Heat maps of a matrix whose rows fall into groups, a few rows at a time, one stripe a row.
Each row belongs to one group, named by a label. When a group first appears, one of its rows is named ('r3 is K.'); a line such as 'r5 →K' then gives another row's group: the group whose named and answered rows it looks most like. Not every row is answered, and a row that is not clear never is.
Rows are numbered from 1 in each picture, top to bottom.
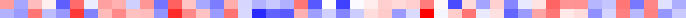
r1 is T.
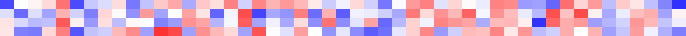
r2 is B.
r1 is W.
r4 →W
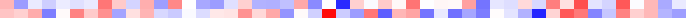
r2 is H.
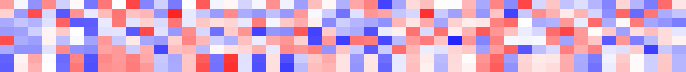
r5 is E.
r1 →E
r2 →T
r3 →W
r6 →W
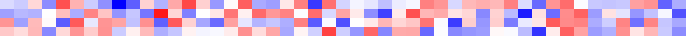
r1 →B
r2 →W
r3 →T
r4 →H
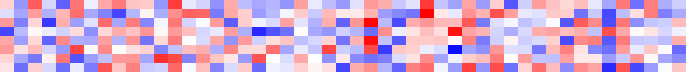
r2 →B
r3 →E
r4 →T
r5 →E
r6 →H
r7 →W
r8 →E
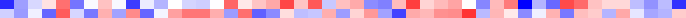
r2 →E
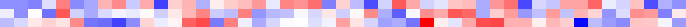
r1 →W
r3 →B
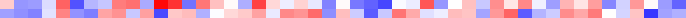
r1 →W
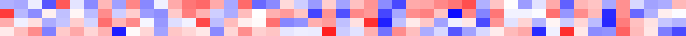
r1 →E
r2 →E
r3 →H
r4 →H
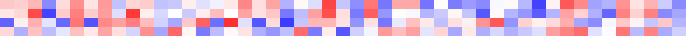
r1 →H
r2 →H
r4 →T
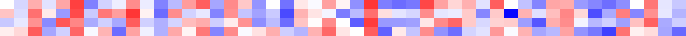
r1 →B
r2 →T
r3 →B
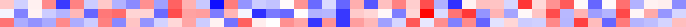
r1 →T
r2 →T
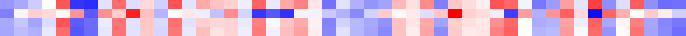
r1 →W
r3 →W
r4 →W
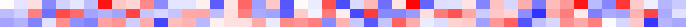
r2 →B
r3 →W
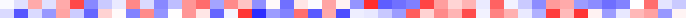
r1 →B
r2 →B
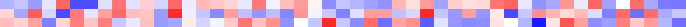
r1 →W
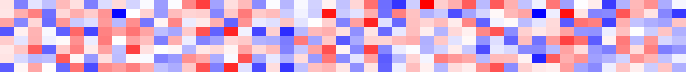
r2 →H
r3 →E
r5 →T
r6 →H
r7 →B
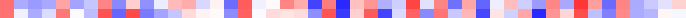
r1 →E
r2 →E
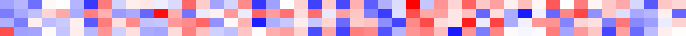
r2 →W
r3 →E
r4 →E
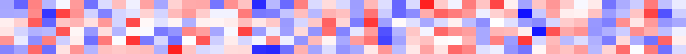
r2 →B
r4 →B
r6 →T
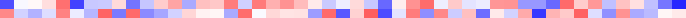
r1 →W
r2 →E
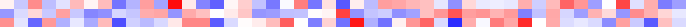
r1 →T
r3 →E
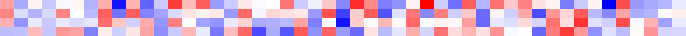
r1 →E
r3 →T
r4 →B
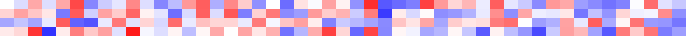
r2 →H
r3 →W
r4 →H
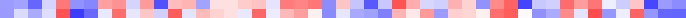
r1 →W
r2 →W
